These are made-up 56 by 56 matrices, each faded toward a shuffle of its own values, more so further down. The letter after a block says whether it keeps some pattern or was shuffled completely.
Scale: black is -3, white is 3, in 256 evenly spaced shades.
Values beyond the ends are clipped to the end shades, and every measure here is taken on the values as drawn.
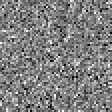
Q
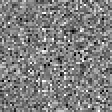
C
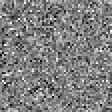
Q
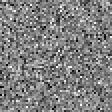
Q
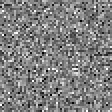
C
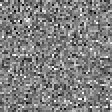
C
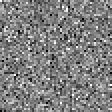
Q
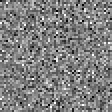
C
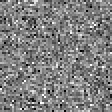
C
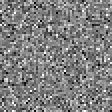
C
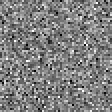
Q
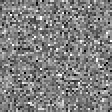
C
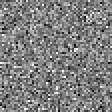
Q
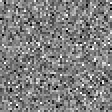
C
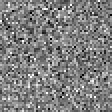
C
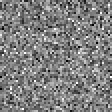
C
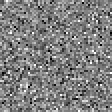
Q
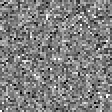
Q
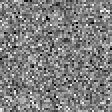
Q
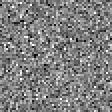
Q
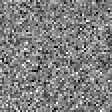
Q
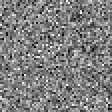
C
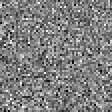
Q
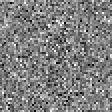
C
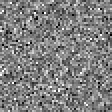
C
